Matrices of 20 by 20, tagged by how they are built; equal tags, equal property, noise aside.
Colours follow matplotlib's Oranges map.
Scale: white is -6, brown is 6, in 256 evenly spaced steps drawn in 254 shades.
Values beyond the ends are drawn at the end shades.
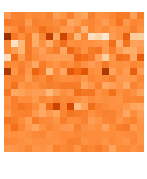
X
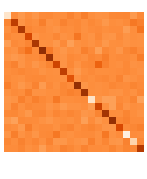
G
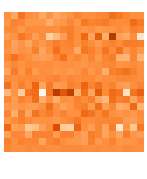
X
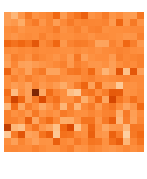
X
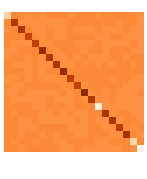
G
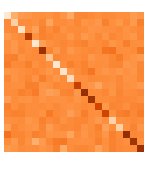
G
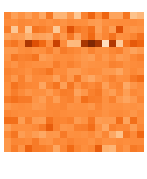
X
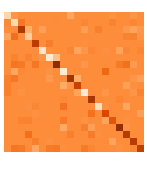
G
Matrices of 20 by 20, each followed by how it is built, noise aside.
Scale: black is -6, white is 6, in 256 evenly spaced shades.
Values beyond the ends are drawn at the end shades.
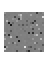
sparse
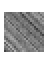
Toeplitz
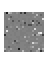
sparse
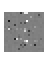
sparse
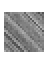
Toeplitz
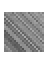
Toeplitz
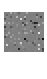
sparse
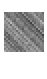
Toeplitz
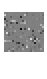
sparse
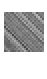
Toeplitz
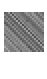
Toeplitz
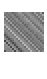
Toeplitz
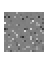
sparse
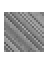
Toeplitz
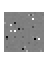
sparse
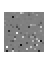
sparse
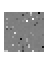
sparse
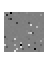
sparse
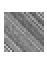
Toeplitz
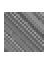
Toeplitz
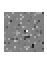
sparse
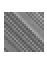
Toeplitz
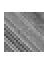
Toeplitz
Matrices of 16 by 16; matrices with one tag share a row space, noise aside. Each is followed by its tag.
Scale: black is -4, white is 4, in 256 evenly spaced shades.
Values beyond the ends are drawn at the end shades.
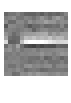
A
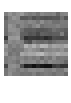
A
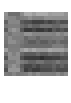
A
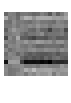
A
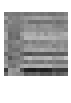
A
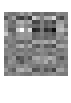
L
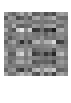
L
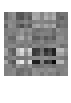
L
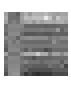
A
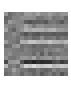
A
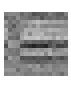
A
